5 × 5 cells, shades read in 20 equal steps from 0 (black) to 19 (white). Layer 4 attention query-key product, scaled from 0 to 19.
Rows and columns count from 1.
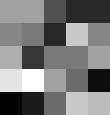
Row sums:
36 47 47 57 39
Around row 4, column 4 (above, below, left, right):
9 15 12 1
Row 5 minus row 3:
-13 -2 -1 6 2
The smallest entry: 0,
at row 5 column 1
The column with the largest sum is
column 1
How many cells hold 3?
3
